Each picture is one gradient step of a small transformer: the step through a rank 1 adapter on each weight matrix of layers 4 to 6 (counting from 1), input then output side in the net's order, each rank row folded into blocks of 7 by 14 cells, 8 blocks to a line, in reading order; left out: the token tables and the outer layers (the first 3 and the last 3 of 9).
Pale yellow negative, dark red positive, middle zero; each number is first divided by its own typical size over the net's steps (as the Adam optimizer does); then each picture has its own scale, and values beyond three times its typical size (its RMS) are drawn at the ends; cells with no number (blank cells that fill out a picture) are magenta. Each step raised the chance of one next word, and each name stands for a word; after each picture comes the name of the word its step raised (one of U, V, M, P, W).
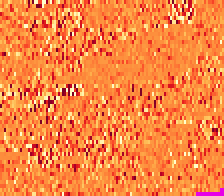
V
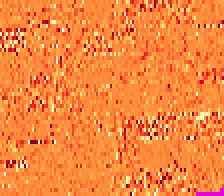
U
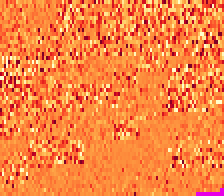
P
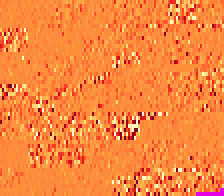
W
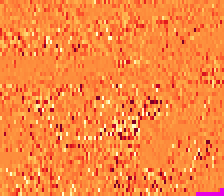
W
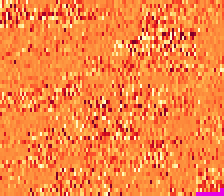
V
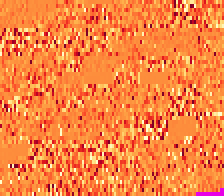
V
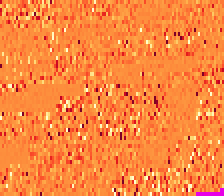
W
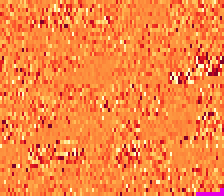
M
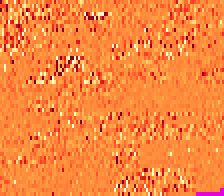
W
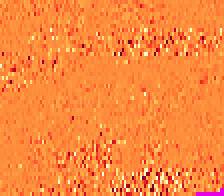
U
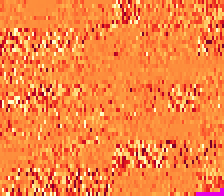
P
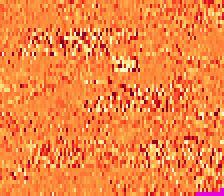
V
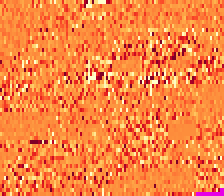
M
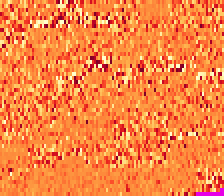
P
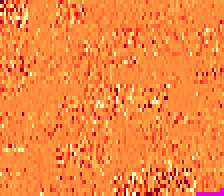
U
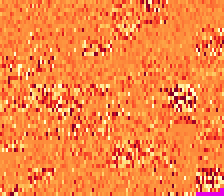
P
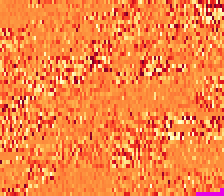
P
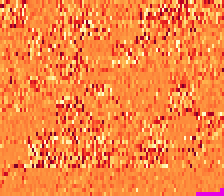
V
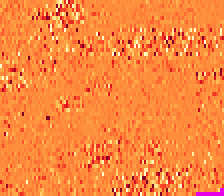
U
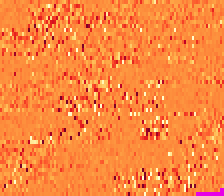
W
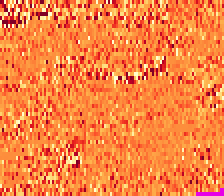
V
